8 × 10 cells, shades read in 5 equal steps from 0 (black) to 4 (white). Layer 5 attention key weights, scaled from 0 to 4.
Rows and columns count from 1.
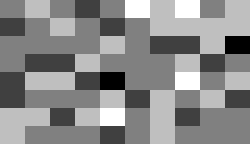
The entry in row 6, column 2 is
2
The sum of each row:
26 23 18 19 21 20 24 21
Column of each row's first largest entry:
6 3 5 4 8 5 5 1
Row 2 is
1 2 3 2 1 2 3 3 3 3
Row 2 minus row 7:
-2 -1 2 -1 -3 0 0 2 1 1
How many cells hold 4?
4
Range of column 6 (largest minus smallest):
3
